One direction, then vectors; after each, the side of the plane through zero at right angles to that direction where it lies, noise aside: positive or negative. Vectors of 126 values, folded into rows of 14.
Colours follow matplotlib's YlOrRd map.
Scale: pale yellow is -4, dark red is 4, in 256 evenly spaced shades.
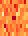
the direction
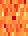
positive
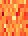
negative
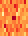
positive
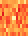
negative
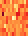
negative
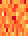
positive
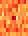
positive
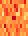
positive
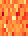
negative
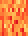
negative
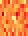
negative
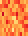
negative
